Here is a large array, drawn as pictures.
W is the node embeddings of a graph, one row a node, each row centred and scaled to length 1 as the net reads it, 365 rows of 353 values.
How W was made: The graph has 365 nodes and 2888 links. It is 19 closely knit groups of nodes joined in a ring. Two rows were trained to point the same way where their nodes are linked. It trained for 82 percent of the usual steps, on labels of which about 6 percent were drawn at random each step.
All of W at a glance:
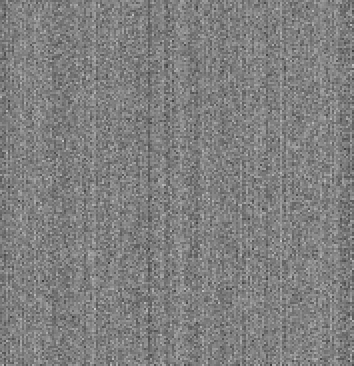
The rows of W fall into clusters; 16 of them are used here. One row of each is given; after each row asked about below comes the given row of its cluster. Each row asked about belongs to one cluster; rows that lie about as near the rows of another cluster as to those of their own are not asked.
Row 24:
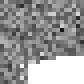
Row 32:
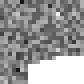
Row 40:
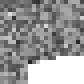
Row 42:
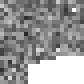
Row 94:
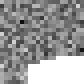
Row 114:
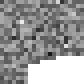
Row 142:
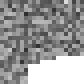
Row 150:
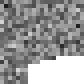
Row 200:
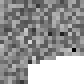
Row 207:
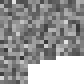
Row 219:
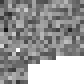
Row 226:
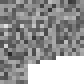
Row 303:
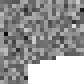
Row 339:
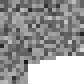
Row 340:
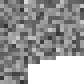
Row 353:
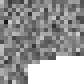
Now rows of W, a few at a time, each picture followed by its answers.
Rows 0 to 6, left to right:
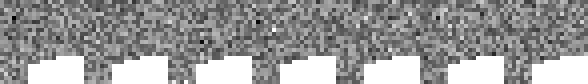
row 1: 40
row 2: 207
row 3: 303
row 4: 24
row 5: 219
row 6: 24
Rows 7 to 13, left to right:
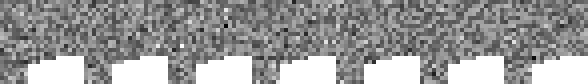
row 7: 219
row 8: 353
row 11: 200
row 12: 340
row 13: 142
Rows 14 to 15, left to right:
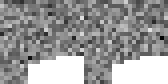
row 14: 142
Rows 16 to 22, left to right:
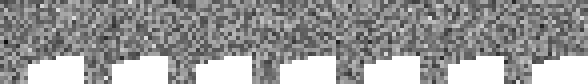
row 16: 40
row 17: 353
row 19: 32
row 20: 340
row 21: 207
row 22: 114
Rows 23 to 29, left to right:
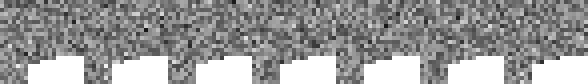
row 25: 339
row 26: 32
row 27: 24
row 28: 32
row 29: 40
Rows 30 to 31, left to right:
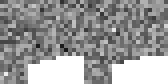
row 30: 226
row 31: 303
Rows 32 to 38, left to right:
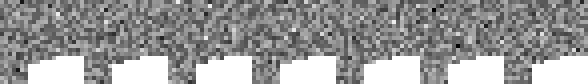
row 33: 303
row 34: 340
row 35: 339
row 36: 24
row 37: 226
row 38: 200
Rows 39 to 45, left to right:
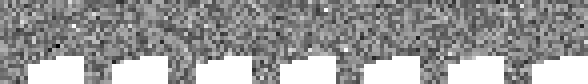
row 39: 303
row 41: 24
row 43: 114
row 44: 142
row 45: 150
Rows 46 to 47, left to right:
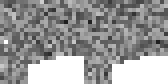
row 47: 42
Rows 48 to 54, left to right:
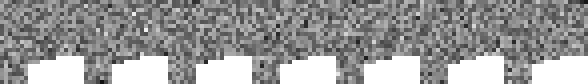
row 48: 353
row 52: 353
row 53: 200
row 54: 24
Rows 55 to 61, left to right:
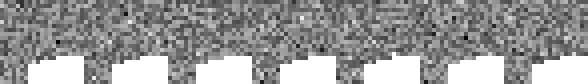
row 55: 42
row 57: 142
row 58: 219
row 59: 219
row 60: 339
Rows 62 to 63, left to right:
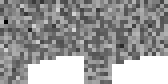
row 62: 32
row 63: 226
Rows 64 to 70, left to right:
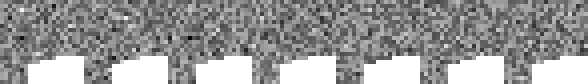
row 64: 353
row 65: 94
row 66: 353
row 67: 32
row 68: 114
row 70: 353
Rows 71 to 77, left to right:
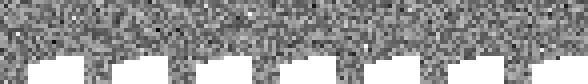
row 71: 24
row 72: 32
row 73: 142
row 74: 142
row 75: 42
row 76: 207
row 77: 142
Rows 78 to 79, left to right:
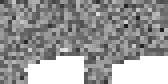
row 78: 207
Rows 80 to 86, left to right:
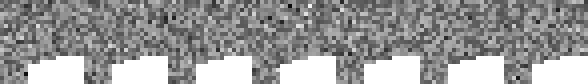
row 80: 40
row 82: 24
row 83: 94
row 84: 42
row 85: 114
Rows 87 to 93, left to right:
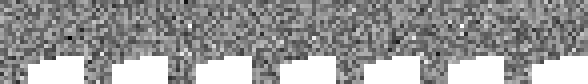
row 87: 207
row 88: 142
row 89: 24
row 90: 353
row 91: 40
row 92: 339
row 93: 226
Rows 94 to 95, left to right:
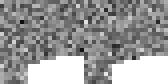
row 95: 32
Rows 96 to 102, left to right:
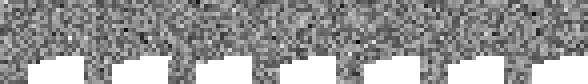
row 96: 200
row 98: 24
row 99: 219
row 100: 32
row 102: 114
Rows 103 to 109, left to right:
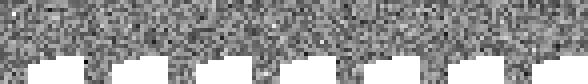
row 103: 219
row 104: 339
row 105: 207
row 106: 339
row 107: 150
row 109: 42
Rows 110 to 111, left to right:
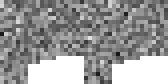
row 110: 142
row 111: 340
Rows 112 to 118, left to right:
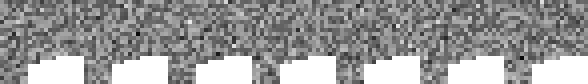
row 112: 142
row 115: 353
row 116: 226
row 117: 142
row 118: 142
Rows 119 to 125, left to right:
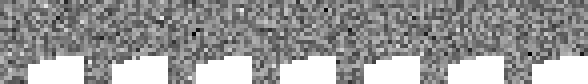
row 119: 94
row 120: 303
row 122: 24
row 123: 200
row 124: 200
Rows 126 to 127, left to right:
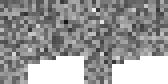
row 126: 40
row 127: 142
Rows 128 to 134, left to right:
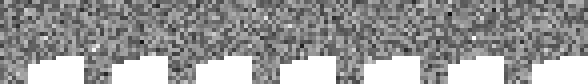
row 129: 114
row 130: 40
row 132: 24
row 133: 142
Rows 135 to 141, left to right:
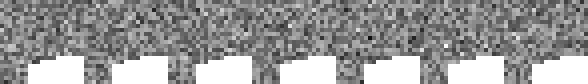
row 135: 114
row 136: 207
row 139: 303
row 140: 353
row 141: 42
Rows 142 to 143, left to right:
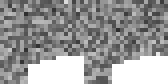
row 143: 94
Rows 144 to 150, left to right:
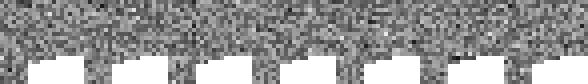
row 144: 24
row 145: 142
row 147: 42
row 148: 42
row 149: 114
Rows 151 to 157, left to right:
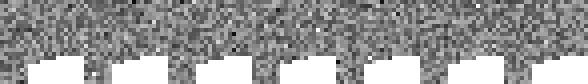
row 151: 226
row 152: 40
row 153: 207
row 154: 303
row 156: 142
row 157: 40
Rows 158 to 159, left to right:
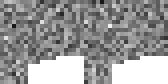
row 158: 340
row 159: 207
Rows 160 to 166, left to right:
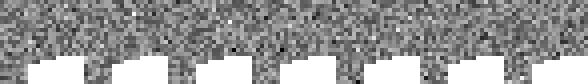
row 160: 226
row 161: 94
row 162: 207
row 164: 340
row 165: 207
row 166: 226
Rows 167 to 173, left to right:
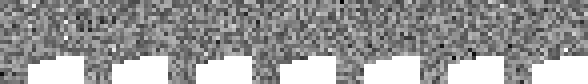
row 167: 114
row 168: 42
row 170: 303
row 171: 200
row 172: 339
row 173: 207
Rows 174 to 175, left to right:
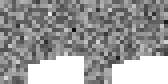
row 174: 94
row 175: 94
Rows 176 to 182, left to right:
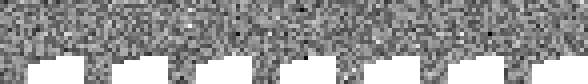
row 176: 114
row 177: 114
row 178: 339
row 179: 24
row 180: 40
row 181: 339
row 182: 339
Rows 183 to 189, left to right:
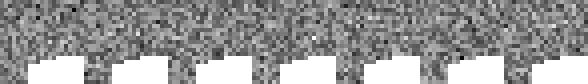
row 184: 114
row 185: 207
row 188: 32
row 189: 219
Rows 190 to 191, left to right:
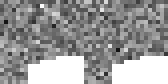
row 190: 32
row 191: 340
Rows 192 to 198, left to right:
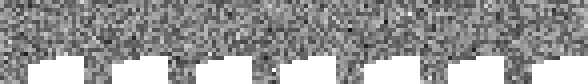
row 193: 353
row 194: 150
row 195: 226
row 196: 32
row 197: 42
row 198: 150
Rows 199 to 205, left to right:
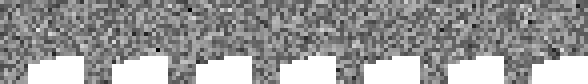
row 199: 339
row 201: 114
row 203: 303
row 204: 353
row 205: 219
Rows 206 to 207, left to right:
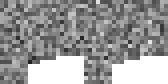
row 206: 114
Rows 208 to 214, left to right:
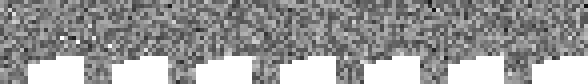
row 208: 353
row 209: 207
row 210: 94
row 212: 42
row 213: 142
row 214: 226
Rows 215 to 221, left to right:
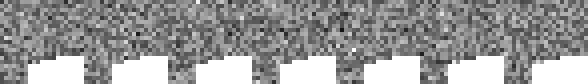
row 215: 114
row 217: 226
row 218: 226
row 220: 150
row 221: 24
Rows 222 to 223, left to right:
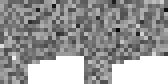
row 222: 353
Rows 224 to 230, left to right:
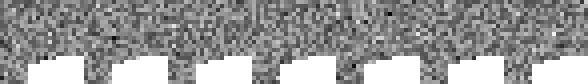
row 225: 339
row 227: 200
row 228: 150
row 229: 340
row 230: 42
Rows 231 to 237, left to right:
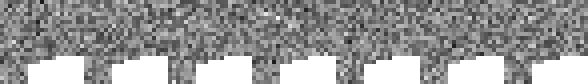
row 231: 353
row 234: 142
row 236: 339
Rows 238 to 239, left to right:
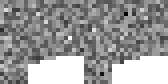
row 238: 200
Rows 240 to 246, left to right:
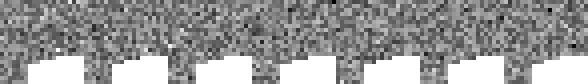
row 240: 32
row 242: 353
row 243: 24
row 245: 226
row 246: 94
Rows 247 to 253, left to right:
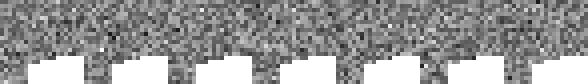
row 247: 226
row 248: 303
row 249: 114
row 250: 219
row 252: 353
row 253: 226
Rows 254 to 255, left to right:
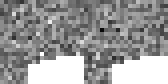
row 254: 219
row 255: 219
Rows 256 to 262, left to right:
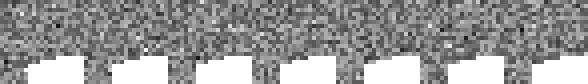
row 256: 219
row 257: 207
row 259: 42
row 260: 200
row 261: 353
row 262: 114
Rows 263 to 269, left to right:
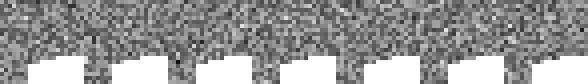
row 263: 32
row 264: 24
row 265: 340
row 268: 200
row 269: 40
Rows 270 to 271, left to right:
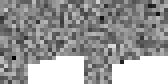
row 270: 24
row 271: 42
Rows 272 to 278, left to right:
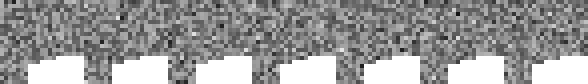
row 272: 200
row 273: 340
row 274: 339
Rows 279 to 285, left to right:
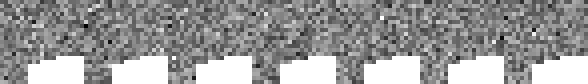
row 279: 207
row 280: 200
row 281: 40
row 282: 353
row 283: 340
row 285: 40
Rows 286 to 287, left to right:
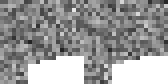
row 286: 226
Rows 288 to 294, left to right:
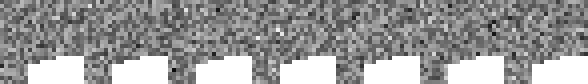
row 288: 303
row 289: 303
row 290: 150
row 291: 340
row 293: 32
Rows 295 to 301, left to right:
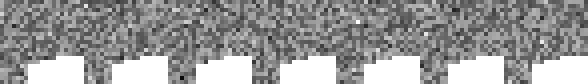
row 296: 40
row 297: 142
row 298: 24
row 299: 142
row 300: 142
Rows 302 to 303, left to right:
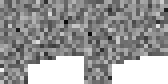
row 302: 303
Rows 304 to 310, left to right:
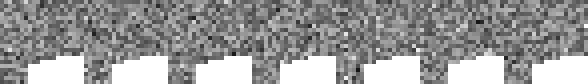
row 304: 114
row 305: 32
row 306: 114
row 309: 339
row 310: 340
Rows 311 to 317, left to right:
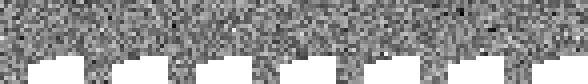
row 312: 219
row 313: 303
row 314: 207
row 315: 114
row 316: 40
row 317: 42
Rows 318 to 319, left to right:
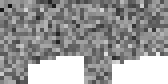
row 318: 340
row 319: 142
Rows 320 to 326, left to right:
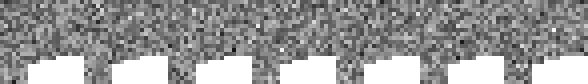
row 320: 40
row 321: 32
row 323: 207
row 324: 142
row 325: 353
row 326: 340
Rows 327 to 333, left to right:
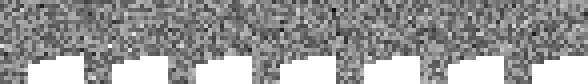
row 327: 114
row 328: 219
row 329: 94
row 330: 32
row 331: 24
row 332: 32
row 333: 303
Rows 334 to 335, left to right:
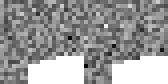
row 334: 200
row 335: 353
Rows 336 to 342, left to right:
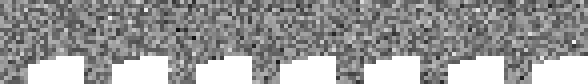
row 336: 94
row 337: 114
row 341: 114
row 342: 339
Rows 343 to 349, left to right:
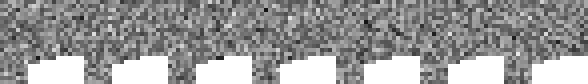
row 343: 226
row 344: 340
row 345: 24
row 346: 32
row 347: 353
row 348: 200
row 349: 24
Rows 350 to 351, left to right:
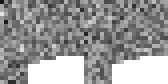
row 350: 150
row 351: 32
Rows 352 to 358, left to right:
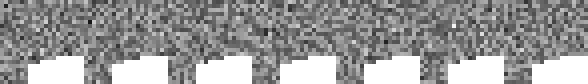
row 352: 200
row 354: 42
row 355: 24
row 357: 226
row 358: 200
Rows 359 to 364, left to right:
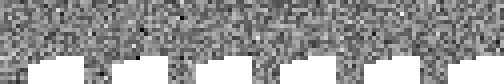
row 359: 200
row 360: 353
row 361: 207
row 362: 42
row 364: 340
